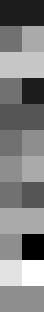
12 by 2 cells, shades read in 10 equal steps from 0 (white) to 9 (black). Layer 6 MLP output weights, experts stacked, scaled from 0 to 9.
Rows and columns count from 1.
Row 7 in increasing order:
3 4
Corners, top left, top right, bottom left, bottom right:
8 8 4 4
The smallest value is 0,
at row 11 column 2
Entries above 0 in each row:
2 2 2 2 2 2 2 2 2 2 1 2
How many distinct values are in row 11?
2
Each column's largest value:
8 9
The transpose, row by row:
8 5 2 5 6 5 4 5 3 4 1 4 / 8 3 2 8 6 4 3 6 3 9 0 4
